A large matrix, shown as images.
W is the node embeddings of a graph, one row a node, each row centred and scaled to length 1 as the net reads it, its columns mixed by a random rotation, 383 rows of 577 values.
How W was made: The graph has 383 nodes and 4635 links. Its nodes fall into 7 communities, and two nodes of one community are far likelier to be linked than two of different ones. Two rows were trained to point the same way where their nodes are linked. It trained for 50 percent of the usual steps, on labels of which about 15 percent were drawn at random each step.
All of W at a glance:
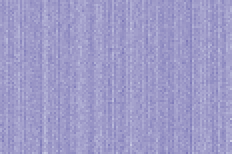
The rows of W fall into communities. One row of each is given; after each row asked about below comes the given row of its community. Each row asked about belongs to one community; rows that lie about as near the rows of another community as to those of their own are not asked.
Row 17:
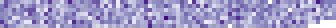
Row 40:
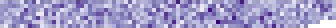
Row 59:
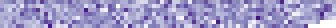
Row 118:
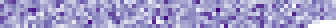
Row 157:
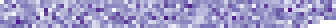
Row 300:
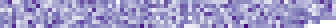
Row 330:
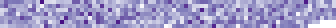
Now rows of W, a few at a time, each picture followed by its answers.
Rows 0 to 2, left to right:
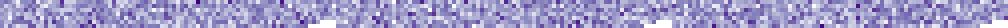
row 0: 300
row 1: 59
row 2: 330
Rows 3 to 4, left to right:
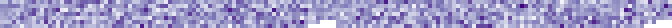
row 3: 17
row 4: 157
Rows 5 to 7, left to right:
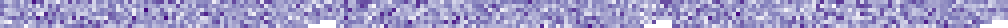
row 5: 59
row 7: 157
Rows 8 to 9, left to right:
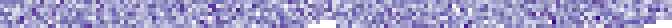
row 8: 330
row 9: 59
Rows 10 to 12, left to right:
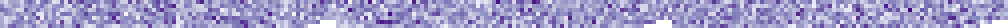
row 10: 40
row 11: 300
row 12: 330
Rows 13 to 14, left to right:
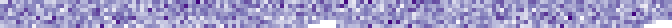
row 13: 118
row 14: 300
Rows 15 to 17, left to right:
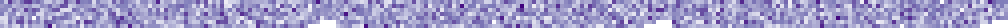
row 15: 118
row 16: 330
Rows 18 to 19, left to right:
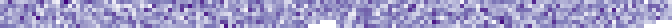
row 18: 157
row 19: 330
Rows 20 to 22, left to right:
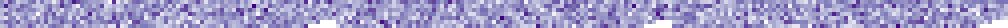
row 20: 330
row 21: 59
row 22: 157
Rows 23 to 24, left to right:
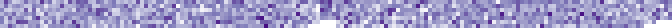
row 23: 40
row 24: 17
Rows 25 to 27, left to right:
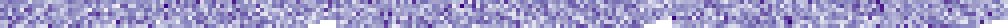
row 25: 17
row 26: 59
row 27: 118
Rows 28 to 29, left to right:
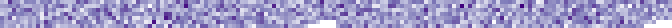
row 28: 118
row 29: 330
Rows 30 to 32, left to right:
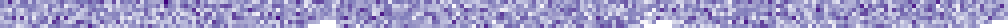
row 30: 300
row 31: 17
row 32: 59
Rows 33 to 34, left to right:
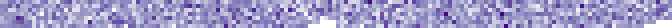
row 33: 157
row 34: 40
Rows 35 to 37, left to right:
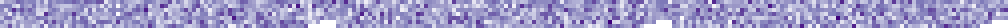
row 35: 17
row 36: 157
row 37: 59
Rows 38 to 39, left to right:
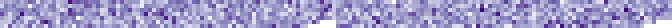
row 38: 59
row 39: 157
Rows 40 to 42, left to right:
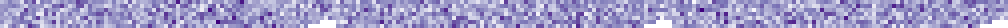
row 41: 17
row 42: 157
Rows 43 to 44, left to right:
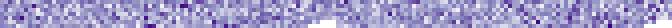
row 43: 157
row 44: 330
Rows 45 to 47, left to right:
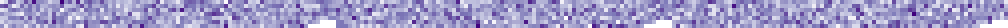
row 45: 300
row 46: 118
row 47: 330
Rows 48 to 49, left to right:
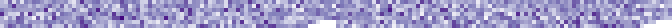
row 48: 118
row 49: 17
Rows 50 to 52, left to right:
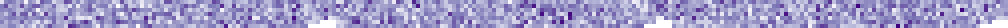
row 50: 157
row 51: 300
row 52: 157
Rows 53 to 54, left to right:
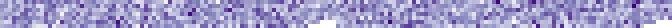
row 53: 59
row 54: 300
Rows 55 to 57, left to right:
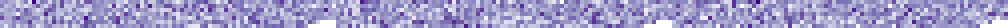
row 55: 300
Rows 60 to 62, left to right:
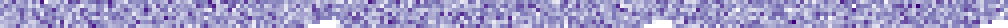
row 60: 59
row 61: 300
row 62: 17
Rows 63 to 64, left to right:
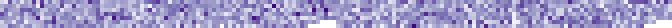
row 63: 118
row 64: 40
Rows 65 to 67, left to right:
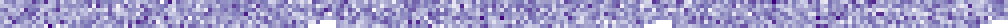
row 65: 17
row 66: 300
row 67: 300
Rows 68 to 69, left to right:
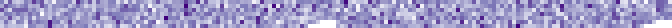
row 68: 118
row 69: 300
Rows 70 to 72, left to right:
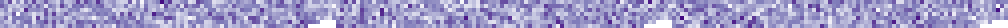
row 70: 300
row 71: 157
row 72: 17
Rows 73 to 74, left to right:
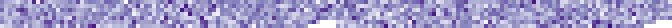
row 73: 59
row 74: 118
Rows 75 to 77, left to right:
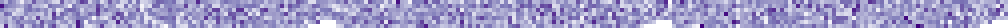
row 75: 330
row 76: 300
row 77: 330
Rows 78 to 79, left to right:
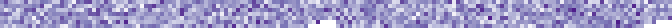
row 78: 330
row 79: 17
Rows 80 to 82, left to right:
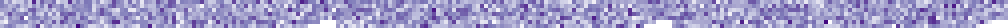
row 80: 40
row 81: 118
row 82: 118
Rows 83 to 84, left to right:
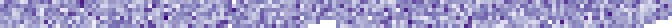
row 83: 17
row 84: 59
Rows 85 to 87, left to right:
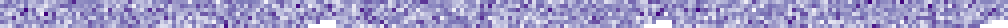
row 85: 59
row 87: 118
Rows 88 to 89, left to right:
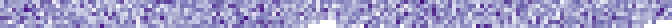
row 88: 157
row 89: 40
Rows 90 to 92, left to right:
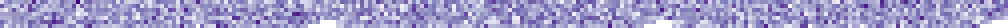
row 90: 300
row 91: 40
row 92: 59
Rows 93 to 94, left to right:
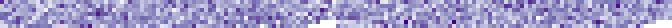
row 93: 330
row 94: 118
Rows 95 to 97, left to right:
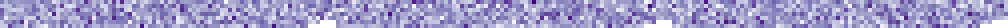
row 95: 40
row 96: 330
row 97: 300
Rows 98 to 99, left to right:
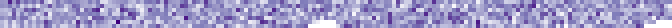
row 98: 118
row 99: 300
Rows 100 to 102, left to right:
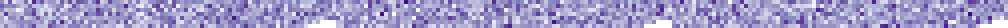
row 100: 40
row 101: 40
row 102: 157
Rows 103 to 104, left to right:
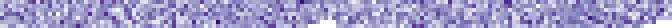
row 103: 40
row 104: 40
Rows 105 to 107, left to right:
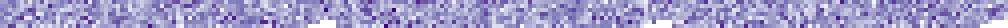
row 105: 40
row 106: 17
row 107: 59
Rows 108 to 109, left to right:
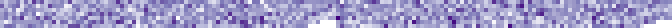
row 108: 40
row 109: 118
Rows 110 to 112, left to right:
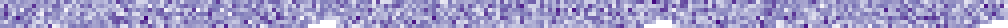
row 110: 157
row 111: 118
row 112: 118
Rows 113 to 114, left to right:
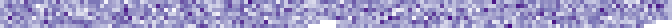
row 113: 17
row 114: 118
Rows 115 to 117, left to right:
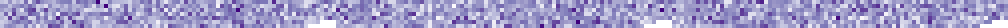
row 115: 17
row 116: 17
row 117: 59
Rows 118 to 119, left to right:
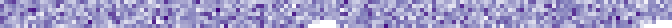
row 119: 330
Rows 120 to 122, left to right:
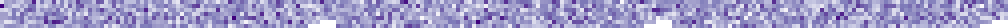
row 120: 300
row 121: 157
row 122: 157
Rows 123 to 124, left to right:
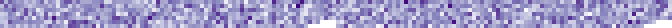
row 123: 157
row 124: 40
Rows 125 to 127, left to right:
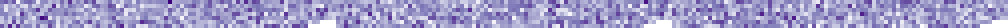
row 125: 59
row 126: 157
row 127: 59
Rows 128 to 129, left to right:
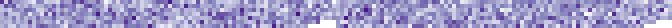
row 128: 330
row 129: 17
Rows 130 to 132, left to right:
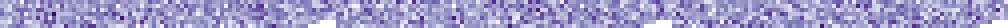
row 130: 59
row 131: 300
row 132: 17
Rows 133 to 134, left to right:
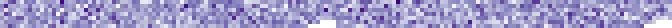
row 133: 330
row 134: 300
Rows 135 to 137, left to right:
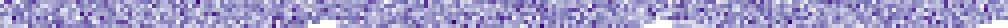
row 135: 300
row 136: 118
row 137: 118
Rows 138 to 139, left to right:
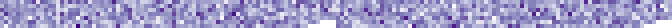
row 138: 40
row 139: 17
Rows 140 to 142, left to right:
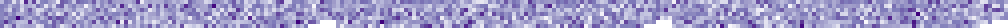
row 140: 300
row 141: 59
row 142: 17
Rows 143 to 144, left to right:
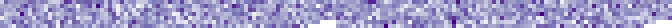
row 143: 59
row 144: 118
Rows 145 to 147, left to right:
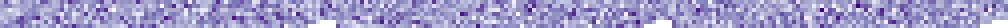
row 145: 157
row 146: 300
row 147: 157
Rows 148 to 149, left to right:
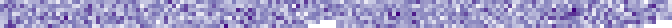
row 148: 330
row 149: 330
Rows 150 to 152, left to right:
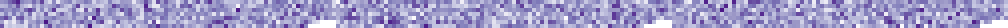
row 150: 118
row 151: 300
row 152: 300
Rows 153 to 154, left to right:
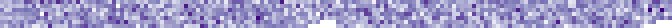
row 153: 59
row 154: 17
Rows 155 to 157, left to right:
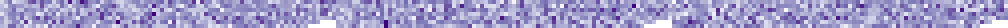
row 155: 40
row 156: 59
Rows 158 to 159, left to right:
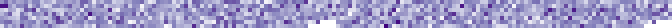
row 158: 330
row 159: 330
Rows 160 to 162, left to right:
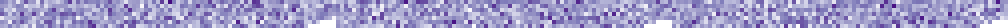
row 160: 59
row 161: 40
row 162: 157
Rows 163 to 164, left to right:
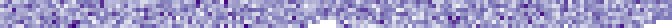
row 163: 300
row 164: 17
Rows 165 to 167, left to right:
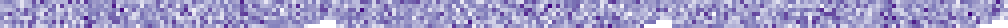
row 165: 40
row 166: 59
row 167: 157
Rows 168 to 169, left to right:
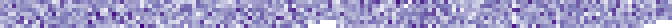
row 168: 330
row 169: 40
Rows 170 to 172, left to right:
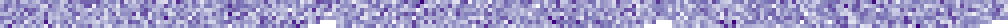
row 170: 17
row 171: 40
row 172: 40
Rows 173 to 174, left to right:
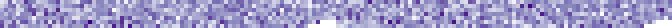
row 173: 17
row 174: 300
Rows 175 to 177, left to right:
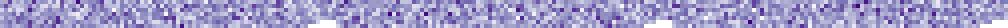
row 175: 300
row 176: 330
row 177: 118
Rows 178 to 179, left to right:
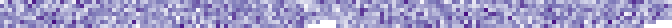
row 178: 300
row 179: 157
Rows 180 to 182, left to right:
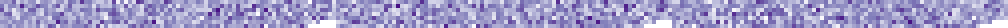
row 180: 330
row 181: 40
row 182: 17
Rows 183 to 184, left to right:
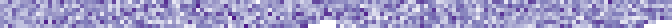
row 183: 300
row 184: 118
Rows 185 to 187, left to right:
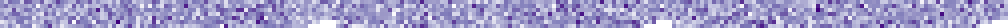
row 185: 118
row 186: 17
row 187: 157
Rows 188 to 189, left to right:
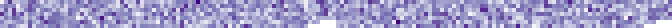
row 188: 300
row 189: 59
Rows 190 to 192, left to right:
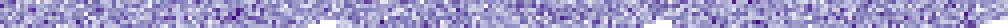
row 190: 330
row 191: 118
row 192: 300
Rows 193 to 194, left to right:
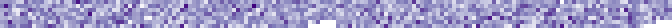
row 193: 330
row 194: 157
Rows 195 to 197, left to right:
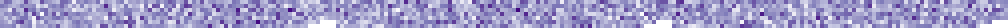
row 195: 157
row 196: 40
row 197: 17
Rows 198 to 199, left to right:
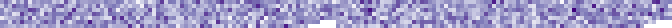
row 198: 59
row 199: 118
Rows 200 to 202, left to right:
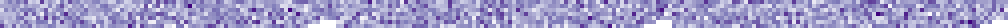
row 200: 157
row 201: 40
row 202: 300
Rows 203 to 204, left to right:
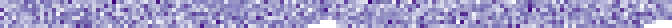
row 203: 40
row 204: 300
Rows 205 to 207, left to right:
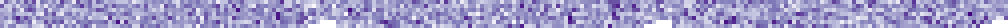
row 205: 300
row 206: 300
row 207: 300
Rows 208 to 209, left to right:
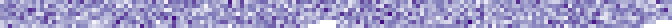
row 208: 17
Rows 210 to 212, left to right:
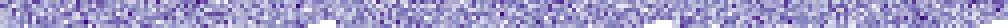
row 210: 300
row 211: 330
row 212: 40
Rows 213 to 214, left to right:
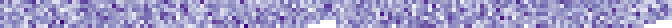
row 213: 40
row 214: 59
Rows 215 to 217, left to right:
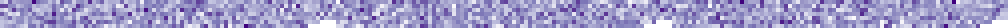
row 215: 300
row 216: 17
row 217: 59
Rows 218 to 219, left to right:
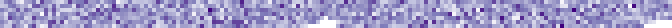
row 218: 40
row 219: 118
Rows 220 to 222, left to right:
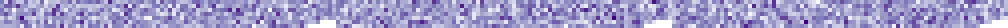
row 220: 330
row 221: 300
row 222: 157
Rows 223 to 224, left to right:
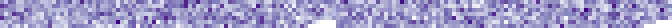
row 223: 118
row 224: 157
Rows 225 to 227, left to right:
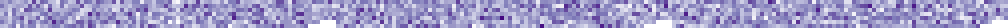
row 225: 300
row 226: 59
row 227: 300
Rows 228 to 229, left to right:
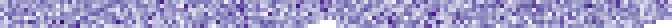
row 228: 40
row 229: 300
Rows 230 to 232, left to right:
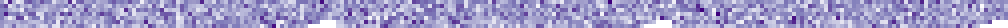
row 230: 40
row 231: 118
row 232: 17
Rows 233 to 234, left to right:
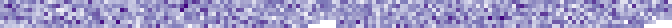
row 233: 118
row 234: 157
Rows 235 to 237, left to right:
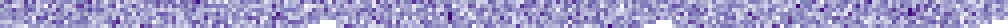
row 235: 300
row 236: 59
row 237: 330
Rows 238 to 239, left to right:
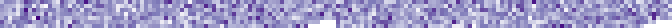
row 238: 59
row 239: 118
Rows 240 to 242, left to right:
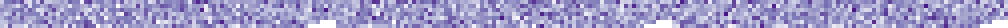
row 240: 17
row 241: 59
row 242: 330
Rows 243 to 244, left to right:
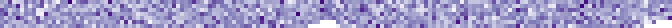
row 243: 40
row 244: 17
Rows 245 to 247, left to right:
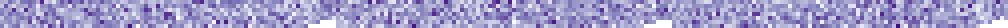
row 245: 59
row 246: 40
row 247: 157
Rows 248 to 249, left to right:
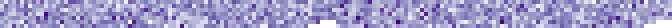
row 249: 330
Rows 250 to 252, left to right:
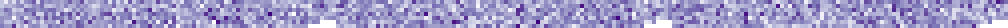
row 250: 40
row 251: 330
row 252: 17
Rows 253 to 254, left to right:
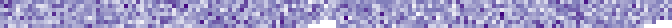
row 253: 330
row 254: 17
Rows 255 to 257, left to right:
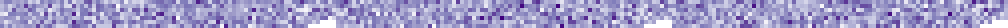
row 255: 157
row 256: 157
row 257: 157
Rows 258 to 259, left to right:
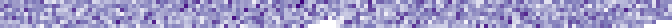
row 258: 118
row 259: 40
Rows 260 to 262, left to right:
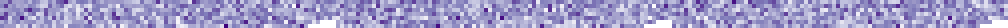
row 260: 118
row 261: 59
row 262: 300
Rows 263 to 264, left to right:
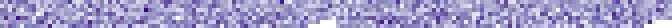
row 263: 157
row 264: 300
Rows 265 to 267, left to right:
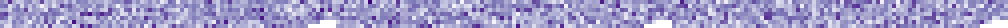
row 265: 59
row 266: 300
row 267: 118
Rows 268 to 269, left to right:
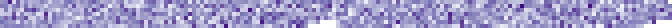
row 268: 157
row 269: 330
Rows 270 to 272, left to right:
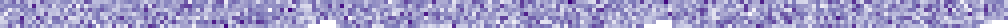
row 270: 157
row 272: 118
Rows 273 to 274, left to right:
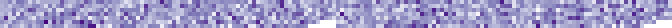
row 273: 300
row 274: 40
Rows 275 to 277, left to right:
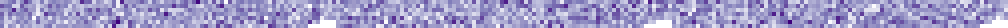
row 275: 118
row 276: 157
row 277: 40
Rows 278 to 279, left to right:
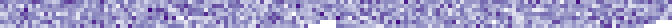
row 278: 59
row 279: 40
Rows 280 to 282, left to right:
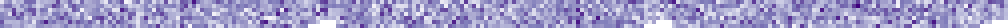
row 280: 118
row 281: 17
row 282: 118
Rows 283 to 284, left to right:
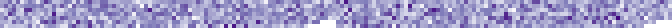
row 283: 157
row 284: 330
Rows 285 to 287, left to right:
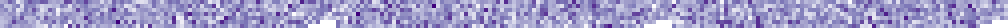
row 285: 40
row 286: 59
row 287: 300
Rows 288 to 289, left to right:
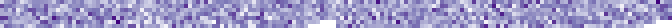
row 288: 118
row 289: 40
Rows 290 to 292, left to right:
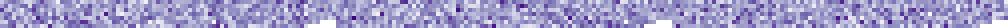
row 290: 157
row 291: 157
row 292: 330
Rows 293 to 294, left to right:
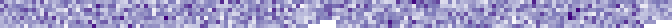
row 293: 59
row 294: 300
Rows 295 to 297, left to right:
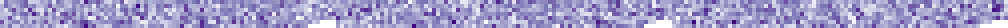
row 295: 17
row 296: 118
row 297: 40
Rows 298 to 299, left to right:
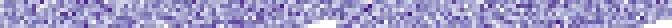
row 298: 17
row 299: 157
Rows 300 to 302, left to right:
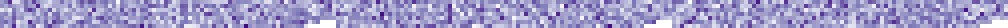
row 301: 59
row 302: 40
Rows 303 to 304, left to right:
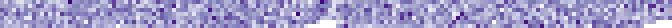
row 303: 40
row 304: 17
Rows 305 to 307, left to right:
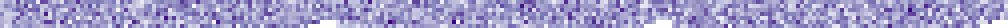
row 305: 59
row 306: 300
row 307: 330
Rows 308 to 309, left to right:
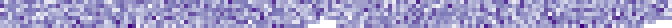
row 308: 118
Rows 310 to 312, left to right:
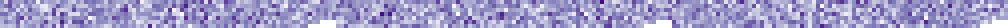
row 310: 330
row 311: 17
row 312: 157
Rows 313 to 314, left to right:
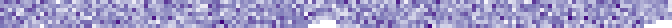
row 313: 157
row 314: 300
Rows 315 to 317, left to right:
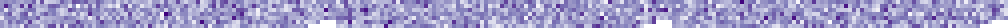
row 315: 330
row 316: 17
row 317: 40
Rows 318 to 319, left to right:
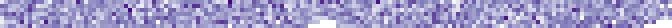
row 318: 300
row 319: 330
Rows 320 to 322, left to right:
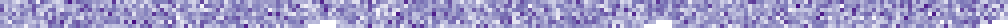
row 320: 40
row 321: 40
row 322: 330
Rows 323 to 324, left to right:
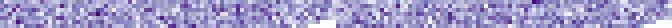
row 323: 330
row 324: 157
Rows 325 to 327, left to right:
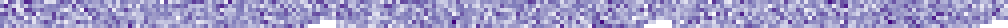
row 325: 118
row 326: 118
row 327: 40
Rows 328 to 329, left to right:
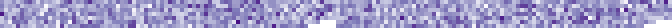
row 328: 59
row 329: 157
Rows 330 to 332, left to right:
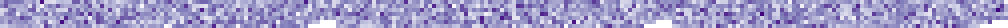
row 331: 59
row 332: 330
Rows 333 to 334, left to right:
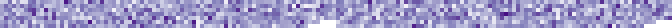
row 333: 157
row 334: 40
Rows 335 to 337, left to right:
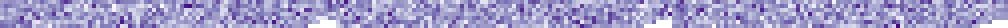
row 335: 157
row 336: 330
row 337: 157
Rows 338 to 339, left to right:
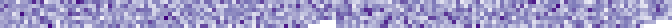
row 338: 59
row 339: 118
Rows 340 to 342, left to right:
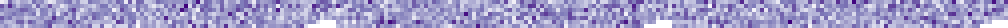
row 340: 118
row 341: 300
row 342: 118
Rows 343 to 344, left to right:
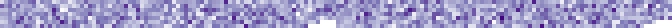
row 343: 330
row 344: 118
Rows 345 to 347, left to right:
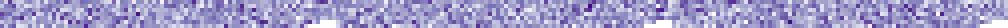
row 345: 118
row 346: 330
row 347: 118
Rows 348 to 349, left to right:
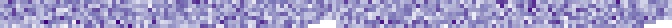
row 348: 118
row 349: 300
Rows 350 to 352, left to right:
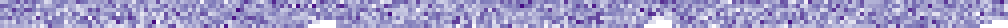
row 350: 118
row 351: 118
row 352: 40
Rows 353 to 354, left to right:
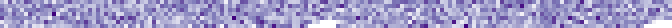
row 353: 118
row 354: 118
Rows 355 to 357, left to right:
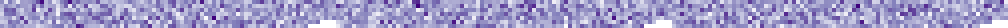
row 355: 40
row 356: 300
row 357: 330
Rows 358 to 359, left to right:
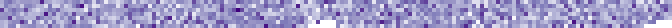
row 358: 17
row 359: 59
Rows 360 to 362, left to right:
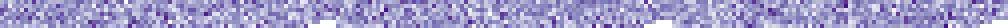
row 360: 59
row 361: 59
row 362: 40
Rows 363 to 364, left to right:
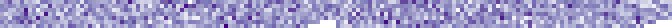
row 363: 157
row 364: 59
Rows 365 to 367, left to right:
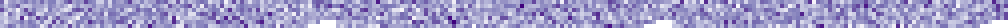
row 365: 40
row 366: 118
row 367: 300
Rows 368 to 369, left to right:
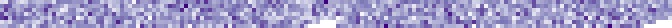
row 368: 118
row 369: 59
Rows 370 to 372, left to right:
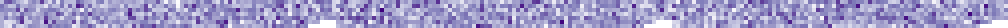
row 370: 300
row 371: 300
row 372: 118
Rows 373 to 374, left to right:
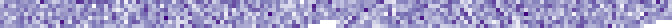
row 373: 59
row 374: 40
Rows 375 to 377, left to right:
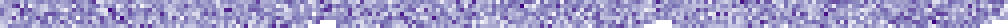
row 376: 118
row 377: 40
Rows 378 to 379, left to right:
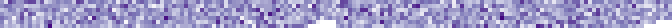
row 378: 118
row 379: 17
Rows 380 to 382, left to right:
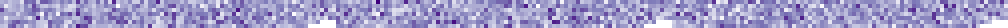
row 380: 40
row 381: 40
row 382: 118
